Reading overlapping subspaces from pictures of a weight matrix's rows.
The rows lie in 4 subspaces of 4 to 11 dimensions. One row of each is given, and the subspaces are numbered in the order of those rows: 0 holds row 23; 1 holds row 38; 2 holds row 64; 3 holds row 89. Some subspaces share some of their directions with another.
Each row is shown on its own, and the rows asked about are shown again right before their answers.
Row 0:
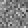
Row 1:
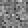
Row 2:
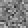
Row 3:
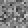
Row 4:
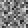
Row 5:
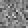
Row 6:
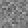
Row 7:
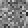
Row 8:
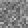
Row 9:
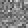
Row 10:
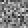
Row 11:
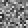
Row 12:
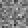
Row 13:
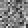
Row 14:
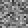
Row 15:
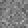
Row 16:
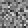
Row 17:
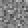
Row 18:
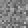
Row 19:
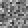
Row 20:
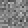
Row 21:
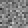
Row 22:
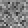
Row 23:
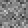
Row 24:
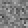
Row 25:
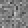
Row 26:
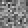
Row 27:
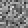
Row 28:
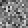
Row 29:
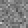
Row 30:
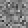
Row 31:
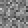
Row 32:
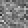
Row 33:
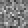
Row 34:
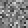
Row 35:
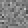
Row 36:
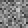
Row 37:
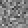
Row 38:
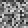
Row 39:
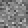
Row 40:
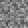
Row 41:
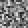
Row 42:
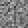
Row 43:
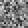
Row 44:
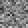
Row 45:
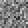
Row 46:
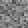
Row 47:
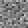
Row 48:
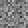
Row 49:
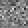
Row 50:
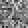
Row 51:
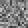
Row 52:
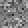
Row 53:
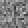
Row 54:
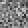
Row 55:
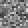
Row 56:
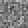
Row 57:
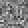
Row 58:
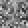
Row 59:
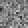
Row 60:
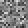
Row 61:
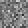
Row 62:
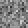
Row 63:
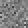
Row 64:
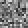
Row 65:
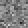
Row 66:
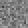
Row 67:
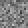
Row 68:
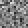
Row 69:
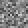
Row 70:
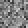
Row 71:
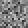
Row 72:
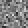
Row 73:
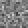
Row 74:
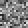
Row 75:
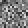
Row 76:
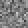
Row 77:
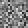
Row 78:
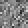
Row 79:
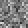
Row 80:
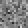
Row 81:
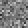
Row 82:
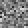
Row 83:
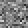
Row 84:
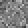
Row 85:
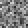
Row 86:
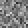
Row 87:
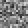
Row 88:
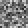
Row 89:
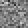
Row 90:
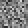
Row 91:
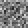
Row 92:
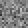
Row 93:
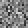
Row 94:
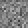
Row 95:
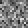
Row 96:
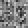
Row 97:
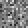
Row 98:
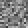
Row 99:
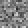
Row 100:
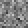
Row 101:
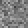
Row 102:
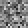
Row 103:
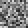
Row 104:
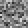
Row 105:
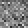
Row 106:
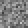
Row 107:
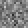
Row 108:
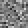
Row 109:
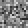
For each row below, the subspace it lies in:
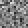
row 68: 3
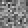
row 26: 0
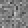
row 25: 3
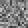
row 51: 0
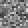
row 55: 0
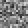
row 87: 0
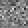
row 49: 0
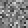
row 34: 3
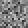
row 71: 0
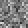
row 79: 2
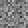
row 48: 2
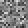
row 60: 3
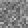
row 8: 0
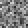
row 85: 3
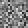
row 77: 2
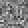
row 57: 1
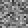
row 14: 0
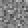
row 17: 1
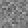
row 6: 3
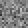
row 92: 3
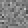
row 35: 0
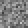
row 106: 0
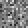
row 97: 3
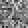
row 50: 3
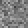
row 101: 3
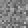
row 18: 3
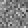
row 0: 2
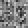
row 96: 3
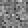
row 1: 0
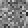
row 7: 2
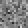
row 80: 2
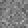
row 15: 2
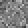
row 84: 2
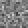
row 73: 3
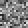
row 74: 1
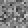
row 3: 3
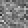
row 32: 0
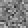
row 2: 2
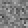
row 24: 0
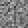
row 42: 3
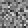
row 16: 0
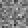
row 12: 3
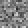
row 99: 3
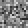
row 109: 0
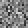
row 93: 2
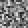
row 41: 3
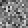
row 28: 2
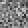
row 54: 2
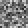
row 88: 0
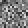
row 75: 2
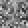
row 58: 0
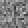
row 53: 3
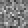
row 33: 0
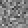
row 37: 3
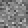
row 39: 2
